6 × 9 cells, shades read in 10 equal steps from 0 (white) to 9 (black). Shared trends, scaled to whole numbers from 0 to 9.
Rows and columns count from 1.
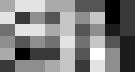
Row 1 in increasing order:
1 1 3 3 3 6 6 7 9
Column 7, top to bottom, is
6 2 4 2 0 1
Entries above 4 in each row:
4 4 4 5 5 3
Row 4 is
4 6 4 5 1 5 2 6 8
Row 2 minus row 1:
-2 6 3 3 -1 -2 -4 0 0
